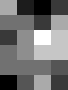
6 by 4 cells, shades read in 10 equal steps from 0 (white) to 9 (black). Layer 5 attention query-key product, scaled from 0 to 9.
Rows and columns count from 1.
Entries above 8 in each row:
1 0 0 0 0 1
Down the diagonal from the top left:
3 5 0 2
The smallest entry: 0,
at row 3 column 3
